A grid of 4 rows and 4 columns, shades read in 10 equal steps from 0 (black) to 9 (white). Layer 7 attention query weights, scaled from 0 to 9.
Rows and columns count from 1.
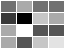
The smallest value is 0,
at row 2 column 2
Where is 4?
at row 1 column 1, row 1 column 3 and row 1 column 4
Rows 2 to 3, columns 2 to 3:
0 7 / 9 3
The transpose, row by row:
4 2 6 6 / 6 0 9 3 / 4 7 3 7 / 4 6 3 8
